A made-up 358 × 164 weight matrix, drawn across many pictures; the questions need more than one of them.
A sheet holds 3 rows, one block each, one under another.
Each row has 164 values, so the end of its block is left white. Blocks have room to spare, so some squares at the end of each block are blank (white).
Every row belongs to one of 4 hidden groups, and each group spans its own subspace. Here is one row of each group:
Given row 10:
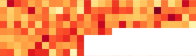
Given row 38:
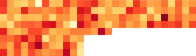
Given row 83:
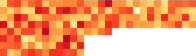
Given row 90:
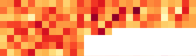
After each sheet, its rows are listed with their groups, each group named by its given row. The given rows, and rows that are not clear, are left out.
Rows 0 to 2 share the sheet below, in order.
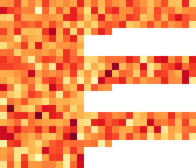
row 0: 90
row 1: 90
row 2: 38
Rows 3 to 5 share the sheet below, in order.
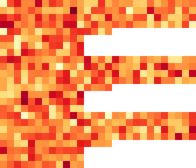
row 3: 38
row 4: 10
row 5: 38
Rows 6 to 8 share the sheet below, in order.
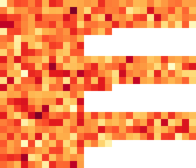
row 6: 38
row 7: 83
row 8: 10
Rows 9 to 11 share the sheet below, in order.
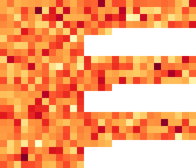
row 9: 90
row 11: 10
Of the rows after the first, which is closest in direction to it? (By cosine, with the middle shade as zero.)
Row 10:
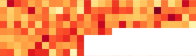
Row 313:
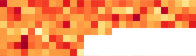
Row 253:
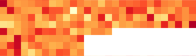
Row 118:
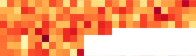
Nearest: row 118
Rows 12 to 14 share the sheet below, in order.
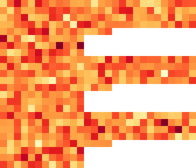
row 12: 83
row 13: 38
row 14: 10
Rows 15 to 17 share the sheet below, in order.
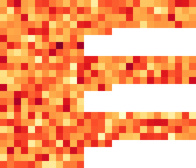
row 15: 83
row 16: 38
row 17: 90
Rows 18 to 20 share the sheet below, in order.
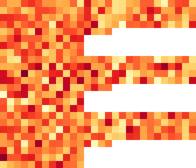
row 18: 90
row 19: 90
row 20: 90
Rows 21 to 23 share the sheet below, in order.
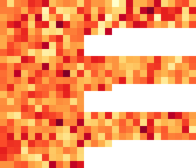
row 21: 90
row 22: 83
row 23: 10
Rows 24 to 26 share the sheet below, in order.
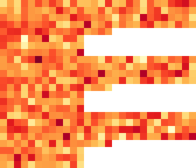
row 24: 10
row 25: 10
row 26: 10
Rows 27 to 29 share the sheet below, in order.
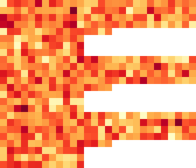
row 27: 38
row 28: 83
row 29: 90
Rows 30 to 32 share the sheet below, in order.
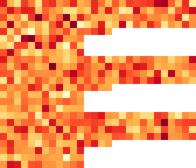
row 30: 83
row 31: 83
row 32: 90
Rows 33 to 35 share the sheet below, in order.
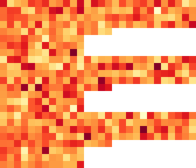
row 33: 10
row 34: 10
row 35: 10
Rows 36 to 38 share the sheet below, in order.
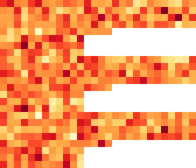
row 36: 10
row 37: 83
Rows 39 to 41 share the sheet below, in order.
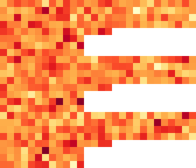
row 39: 83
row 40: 83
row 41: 10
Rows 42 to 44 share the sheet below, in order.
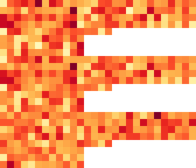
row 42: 38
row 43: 38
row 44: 90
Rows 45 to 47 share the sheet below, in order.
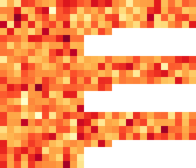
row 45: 83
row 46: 10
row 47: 38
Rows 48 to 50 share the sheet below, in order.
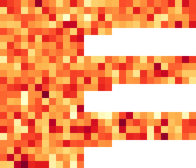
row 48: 38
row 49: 10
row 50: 83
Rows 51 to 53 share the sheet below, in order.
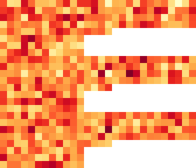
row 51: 83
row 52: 90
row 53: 90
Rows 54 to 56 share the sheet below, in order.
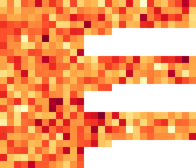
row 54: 10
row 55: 83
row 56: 90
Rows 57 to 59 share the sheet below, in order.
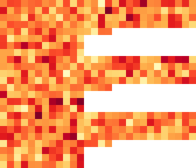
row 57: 90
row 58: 83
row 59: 38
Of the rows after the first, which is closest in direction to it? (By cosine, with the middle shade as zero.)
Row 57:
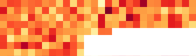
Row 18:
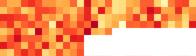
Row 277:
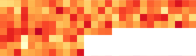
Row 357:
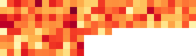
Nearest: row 357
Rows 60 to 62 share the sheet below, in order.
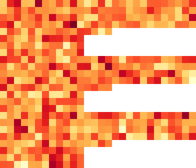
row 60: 38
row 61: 83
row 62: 83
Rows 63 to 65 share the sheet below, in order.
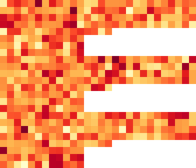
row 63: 38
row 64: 90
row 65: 83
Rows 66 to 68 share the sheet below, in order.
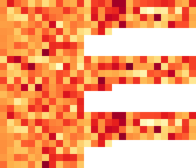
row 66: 90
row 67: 10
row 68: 90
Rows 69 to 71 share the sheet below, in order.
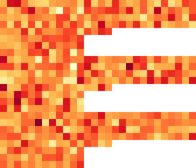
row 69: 10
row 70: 38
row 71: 90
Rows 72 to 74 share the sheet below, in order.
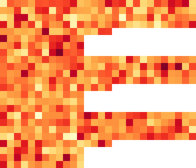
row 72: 83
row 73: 90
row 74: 38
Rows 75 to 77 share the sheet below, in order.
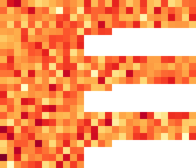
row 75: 10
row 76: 90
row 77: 90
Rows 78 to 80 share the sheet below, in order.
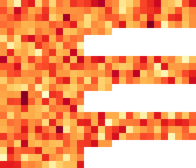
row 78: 83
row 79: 10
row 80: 90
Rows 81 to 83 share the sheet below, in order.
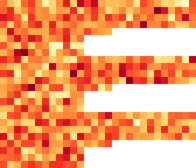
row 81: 83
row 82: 83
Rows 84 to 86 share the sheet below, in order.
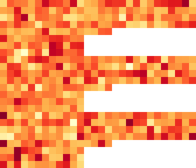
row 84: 83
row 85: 10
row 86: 38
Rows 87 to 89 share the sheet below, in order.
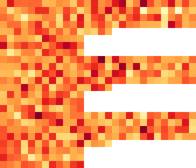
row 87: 90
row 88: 90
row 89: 10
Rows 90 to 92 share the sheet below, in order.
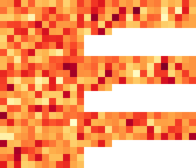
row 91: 90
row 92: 38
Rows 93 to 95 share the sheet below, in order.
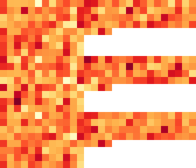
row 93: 38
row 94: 38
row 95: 38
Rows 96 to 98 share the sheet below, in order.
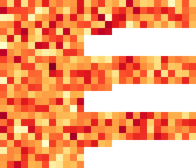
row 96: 90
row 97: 83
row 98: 83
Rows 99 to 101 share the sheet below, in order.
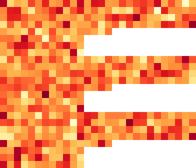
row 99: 10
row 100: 10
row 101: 38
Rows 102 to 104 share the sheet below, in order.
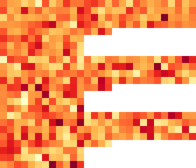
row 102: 38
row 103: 10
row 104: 10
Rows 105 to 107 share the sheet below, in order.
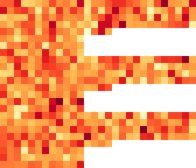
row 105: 90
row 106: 83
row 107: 10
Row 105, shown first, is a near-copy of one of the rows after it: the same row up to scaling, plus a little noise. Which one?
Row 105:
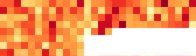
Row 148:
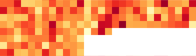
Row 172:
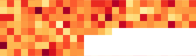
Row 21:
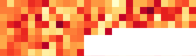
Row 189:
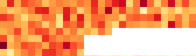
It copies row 148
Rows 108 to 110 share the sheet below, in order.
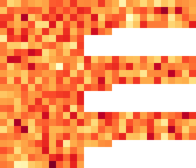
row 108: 90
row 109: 10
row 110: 83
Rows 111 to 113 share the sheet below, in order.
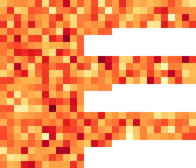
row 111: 83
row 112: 83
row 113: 90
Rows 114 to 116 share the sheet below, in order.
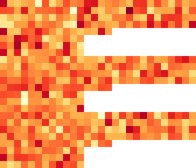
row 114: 38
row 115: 10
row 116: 90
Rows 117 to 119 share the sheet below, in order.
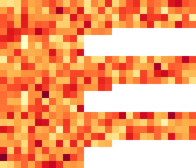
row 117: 10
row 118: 10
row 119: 90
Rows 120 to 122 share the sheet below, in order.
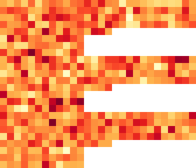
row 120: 90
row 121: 83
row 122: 83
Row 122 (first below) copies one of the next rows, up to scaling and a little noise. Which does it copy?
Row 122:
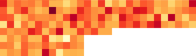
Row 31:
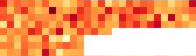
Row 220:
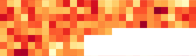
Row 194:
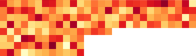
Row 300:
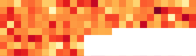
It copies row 31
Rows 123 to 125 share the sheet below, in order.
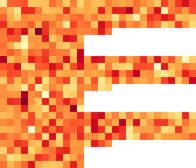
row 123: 10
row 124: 10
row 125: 90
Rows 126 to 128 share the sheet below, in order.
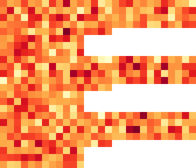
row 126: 83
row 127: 83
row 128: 90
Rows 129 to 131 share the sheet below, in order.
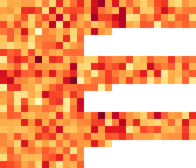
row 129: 90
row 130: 38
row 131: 90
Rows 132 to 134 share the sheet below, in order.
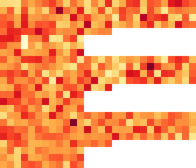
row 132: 10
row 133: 90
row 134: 38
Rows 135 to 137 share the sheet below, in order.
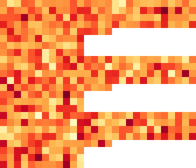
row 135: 90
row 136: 83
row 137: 38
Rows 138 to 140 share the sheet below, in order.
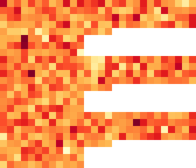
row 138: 10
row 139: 90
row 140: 83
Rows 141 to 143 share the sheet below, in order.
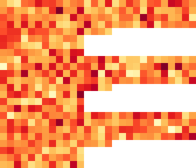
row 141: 10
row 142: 90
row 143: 10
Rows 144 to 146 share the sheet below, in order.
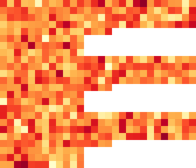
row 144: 10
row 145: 90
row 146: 83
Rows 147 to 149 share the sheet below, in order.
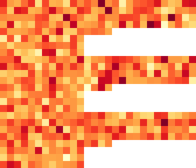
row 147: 83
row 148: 90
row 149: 90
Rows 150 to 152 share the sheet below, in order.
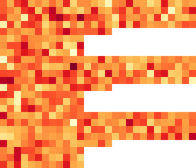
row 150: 83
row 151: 38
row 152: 38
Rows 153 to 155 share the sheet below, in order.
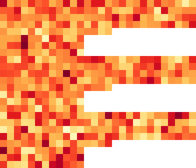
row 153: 10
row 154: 83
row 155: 83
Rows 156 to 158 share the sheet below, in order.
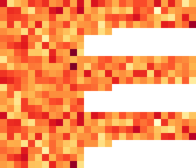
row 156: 10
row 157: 38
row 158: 10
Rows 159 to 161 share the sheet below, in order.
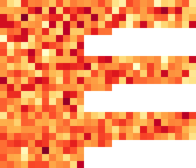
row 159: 90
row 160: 83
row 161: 10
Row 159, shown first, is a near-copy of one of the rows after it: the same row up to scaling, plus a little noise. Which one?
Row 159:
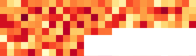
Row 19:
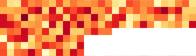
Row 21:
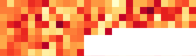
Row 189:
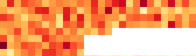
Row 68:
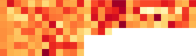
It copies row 19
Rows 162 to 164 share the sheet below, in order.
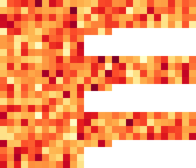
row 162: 38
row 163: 90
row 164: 38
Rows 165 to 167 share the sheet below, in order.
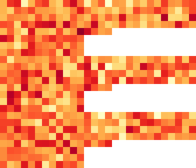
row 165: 38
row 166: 90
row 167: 90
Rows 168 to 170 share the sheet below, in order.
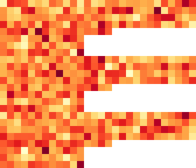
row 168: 10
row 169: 90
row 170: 10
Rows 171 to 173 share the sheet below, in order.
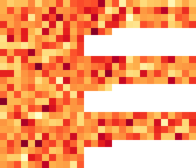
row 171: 90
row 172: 90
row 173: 10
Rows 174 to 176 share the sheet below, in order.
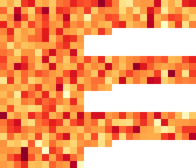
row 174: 83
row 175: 83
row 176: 10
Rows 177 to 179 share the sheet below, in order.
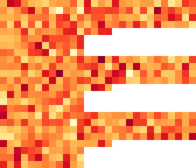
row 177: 10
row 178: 90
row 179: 38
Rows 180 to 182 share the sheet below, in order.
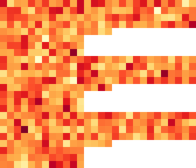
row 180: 10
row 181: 38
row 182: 83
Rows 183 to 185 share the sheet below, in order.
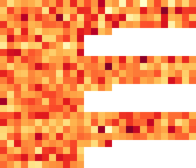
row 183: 90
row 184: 90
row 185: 90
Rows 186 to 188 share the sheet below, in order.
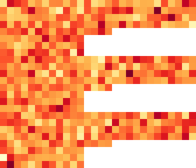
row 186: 10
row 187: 90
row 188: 90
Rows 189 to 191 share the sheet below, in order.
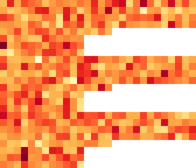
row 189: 90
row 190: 38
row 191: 10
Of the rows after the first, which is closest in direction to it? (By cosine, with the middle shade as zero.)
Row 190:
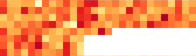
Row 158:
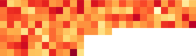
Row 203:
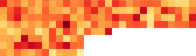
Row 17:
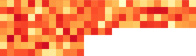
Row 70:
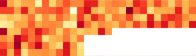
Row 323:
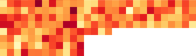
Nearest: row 70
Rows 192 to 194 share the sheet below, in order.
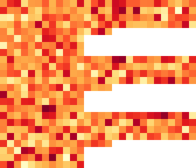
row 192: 90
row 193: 90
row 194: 83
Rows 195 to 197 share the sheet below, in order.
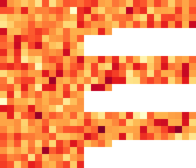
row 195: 38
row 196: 90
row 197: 10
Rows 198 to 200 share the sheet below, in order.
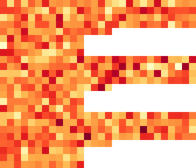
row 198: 90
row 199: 90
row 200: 10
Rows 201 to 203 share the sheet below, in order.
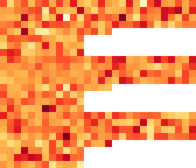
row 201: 90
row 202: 90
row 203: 10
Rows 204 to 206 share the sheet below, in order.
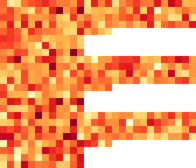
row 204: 10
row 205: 83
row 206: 38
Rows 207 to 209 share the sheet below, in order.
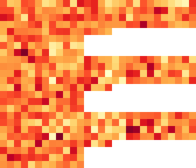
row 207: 83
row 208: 90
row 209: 90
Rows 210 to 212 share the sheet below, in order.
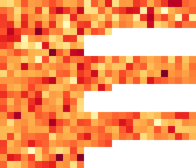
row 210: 10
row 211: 38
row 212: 83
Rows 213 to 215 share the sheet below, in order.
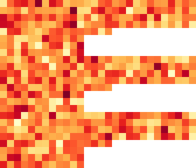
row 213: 38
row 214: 83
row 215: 83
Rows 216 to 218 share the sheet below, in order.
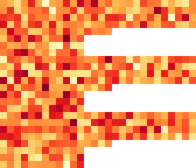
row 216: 83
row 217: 83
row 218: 38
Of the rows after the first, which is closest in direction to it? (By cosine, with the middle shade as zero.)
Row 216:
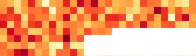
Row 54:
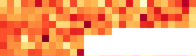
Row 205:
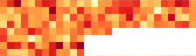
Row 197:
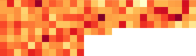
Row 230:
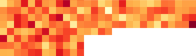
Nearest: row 230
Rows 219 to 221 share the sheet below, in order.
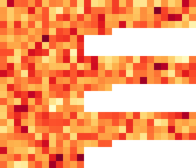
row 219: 10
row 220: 83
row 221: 83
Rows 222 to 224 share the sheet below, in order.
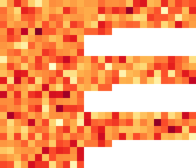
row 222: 10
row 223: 83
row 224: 10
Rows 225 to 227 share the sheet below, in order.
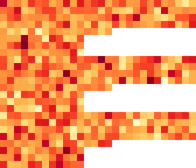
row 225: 10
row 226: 83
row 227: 83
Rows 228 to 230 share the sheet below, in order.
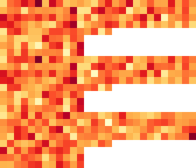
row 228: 38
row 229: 38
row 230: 83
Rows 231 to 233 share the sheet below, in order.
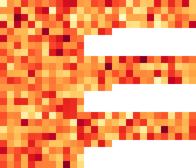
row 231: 83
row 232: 90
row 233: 38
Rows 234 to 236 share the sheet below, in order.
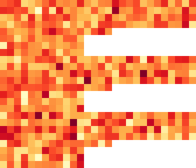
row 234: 90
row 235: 10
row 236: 38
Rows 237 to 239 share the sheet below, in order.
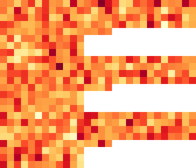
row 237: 83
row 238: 10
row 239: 38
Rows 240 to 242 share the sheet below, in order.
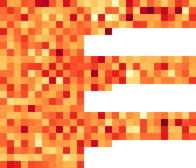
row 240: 90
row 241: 90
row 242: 90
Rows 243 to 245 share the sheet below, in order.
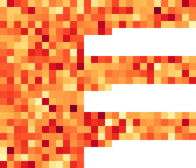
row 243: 10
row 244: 10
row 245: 90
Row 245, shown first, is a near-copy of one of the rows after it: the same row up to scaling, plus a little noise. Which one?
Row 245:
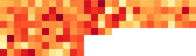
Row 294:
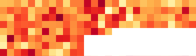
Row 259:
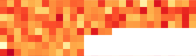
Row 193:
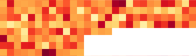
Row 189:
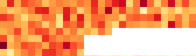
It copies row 294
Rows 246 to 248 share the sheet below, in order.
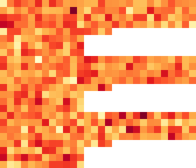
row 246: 38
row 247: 38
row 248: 90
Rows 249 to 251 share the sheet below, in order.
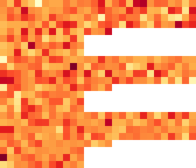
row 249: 10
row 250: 38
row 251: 90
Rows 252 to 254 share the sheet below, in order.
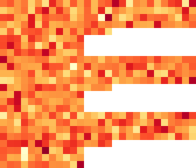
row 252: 90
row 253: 38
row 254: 10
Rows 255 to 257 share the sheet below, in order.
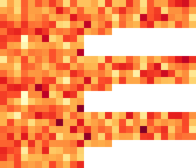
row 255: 10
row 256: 10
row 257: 10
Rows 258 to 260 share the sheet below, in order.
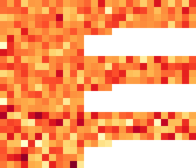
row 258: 90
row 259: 90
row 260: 10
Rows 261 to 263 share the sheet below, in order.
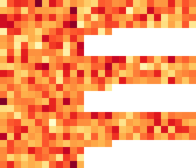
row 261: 38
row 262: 90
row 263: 83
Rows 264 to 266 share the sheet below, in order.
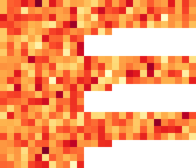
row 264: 38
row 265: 90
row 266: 10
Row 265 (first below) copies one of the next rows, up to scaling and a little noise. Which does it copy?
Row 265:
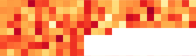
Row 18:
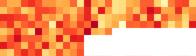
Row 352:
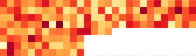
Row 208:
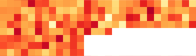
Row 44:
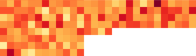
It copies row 208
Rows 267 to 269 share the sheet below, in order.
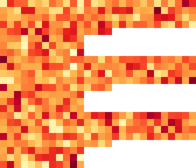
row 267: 10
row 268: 38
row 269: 83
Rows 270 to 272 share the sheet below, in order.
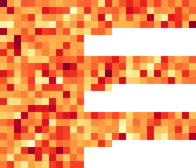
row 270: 38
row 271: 90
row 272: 83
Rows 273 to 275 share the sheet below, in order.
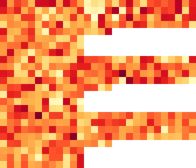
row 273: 90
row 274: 83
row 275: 38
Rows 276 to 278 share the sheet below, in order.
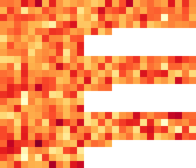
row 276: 38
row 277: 10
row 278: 10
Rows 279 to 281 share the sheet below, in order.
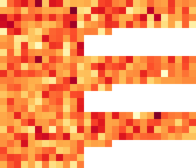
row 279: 38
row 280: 38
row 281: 90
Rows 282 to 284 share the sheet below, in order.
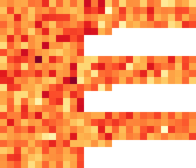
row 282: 90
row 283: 38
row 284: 38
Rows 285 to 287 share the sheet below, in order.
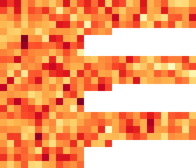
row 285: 10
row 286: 83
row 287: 90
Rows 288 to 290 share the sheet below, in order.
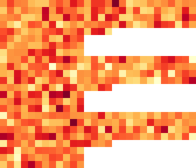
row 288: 90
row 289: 83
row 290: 38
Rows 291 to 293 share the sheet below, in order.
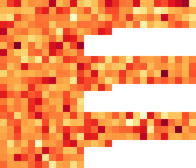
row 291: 83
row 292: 38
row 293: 10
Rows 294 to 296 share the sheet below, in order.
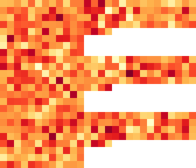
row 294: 90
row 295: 90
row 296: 90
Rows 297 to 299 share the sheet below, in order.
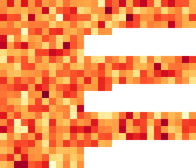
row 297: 90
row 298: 10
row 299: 83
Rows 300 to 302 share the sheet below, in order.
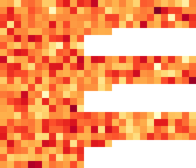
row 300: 83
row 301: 10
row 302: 90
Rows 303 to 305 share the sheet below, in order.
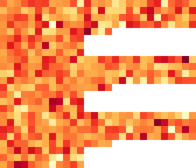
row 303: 90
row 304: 83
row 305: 83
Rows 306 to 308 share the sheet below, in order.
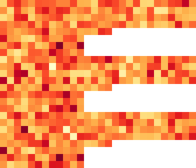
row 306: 83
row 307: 83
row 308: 83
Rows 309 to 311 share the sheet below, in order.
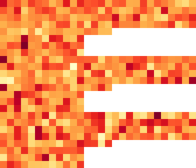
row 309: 10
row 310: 38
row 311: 90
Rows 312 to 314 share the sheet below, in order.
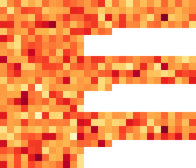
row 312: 38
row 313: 10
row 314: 38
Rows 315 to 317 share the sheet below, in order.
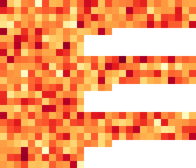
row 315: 38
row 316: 90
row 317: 10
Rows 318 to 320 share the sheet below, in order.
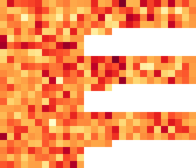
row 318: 90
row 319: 90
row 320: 83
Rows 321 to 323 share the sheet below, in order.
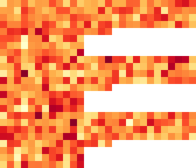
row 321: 10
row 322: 83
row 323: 38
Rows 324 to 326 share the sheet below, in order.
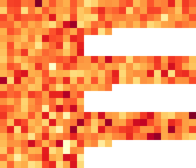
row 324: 38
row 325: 83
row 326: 83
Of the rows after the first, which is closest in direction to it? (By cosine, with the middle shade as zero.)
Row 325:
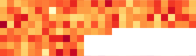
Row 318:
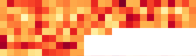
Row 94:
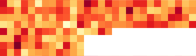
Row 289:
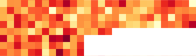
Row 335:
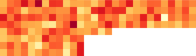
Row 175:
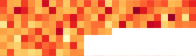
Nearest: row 289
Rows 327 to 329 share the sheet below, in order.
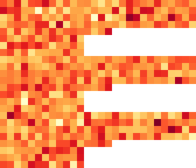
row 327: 90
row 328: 10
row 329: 10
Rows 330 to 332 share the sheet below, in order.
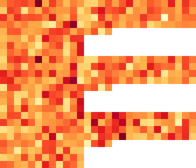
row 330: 38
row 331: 38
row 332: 90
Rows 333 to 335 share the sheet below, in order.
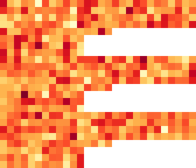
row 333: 38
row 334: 10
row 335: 38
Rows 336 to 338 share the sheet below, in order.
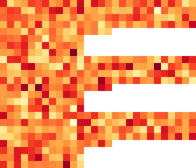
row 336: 10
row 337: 10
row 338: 38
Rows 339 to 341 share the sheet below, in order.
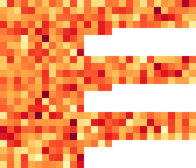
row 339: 10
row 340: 10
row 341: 38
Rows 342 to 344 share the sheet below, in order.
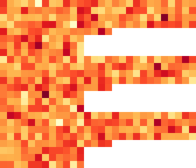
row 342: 38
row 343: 10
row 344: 10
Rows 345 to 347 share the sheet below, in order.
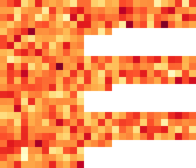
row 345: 83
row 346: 10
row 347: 10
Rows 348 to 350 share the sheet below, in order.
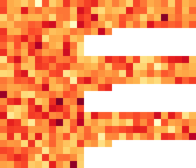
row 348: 38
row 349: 83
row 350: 10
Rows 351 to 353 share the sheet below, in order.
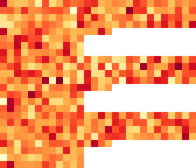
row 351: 38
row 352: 90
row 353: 90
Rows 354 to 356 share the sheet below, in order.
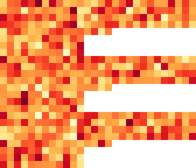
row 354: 38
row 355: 10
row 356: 38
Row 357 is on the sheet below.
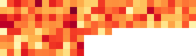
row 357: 38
